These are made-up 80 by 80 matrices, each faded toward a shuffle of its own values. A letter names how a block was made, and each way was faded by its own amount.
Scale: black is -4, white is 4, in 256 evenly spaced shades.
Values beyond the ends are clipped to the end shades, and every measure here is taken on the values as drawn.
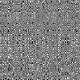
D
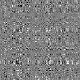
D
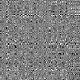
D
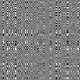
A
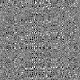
D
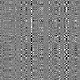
A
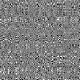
D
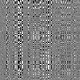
A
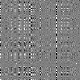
A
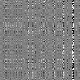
A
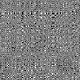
D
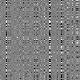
A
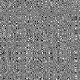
D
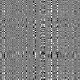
A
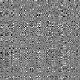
D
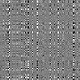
A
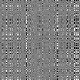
A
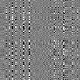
A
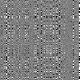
A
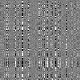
A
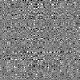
D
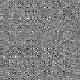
D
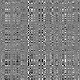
A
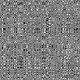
D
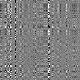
A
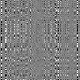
A
